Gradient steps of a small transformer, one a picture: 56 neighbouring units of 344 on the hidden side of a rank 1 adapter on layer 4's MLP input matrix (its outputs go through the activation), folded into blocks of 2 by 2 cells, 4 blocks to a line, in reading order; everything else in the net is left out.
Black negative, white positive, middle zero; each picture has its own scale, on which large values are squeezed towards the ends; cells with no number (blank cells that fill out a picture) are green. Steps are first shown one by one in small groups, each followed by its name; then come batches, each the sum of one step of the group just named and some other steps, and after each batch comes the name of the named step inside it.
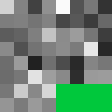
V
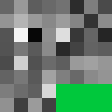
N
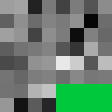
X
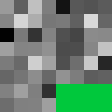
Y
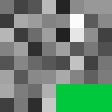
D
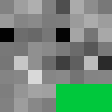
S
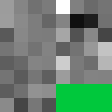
X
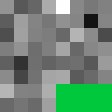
D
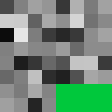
S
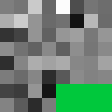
Y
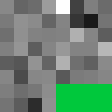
D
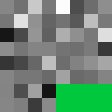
Y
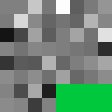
S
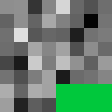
X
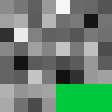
V
